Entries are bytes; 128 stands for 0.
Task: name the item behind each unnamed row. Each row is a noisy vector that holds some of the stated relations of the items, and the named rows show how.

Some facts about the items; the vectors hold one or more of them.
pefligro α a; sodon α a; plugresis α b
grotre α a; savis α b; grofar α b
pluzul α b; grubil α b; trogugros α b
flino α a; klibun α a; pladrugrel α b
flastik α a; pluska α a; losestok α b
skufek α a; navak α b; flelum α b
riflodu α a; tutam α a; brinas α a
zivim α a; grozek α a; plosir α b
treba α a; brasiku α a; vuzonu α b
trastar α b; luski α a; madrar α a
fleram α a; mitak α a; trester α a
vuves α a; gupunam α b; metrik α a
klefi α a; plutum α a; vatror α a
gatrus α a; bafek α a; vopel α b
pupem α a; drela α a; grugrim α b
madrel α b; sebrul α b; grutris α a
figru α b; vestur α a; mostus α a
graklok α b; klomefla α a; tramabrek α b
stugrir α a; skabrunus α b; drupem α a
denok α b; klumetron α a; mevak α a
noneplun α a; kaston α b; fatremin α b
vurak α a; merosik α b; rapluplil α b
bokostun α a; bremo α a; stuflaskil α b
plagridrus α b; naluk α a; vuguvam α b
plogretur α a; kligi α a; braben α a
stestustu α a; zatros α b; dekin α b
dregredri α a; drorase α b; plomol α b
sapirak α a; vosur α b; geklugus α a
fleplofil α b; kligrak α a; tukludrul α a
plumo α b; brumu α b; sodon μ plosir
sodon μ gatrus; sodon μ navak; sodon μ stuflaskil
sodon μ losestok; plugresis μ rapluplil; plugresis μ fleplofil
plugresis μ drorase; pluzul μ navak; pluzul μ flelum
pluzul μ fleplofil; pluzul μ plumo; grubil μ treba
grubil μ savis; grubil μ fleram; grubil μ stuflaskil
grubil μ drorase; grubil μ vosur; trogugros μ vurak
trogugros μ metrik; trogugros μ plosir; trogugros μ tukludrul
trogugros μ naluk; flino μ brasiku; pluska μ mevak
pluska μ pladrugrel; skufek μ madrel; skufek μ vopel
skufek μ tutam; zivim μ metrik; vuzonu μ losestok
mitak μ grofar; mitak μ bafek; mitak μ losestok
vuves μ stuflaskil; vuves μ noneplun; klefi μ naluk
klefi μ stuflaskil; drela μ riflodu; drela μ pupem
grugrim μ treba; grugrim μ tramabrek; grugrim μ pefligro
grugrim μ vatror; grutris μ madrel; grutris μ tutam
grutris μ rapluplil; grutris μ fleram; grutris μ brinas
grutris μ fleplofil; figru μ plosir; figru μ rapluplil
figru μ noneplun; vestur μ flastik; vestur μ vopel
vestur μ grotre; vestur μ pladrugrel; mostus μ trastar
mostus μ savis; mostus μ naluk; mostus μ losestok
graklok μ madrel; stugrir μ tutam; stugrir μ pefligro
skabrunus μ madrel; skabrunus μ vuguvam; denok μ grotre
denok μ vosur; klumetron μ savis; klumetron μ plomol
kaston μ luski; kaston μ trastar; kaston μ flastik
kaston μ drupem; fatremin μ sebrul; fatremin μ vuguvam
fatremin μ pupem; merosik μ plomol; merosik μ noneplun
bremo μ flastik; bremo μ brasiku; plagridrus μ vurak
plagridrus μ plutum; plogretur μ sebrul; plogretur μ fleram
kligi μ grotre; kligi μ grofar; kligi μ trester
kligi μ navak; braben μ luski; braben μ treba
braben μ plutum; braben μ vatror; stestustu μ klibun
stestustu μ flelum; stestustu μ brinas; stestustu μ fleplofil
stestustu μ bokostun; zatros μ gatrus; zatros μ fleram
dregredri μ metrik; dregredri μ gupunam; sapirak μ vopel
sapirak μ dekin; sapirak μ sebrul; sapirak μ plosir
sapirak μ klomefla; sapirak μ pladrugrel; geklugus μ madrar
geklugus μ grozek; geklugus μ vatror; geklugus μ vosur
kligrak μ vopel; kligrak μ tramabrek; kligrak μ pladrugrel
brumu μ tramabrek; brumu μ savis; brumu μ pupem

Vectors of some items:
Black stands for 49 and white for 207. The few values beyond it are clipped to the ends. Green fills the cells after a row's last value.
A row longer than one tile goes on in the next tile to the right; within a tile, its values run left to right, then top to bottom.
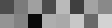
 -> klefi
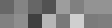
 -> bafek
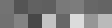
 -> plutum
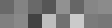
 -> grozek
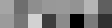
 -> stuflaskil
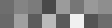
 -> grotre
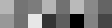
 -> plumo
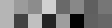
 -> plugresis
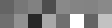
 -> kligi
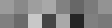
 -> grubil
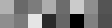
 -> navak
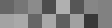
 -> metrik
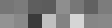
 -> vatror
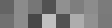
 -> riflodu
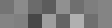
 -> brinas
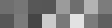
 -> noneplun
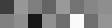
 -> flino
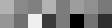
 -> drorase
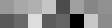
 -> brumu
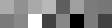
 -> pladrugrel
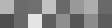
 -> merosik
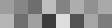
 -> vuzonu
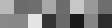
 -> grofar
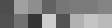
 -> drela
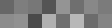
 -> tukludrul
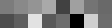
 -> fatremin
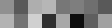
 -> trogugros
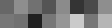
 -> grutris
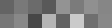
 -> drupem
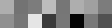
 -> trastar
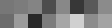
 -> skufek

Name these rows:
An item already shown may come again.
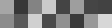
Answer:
plagridrus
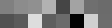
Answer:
fatremin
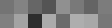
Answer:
pefligro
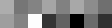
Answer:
gupunam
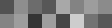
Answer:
brasiku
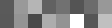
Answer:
vestur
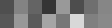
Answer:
fleram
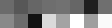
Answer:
braben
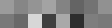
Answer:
grubil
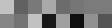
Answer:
graklok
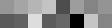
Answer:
brumu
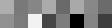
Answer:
dekin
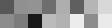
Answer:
mostus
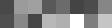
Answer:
sapirak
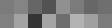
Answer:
pefligro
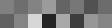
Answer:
zatros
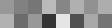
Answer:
vuzonu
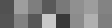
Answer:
pupem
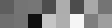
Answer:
vuves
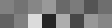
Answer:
zatros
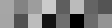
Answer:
pluzul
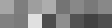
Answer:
denok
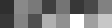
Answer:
plogretur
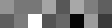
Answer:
sebrul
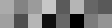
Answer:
pluzul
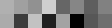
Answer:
plugresis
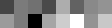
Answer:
sodon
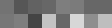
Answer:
plutum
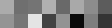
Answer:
plosir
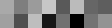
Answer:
pluzul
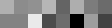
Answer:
tramabrek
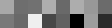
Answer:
vuguvam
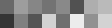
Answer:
klumetron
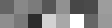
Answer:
geklugus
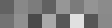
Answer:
flastik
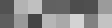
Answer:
kligrak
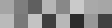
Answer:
losestok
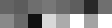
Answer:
braben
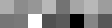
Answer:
savis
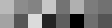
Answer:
fleplofil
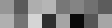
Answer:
trogugros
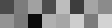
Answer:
klefi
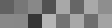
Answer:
naluk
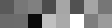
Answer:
vuves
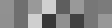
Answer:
kaston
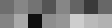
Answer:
stugrir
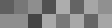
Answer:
naluk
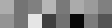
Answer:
trastar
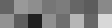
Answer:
stestustu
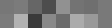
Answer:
tutam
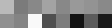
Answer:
vosur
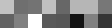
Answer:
plomol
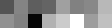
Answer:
mitak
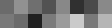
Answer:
grutris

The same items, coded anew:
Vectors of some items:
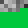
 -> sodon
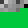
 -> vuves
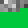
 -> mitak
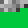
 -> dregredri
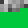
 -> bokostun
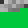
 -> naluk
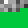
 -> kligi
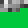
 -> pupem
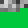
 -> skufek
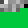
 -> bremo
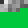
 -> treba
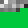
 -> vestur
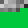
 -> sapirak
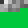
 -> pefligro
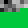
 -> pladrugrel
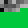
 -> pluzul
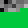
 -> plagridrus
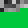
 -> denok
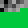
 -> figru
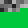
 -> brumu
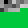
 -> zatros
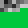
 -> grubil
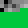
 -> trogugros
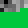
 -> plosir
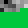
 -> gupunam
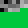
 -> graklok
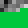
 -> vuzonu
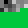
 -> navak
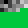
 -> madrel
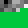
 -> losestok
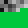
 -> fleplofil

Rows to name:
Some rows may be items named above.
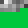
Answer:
stugrir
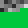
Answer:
grugrim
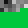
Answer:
grofar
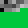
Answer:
plugresis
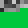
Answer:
denok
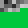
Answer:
grubil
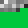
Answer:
vestur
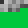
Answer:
vurak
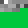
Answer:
mostus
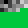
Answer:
madrel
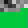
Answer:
vosur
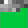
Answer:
braben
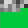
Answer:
grutris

